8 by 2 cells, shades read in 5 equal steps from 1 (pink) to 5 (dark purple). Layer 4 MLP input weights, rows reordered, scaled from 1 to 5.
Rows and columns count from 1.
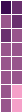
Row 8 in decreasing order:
3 1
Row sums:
9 7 7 6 6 6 4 4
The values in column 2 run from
1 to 4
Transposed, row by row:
5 3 4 3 3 3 3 3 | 4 4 3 3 3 3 1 1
